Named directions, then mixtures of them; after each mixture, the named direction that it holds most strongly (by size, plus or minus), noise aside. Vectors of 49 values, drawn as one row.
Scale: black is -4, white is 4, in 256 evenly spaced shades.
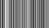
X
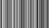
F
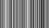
X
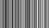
F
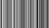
F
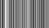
X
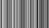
F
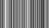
X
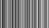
F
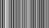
X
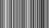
X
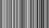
F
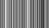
X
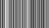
X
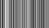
X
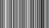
X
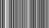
X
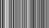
X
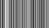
X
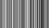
F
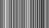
X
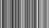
F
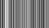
X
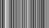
X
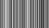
X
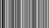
F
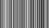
X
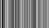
F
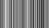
X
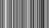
X
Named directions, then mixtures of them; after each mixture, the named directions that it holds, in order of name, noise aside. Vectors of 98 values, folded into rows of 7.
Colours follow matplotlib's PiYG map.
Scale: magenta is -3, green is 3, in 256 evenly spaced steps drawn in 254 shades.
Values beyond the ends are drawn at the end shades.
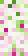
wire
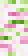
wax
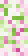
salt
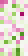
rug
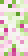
wire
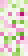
rug, wax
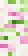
wax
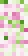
rug, salt, wax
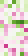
wax, wire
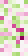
rug, salt, wax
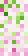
salt, wire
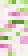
wax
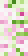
rug, wax, wire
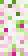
wire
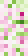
rug, wax, wire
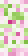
salt, wax, wire
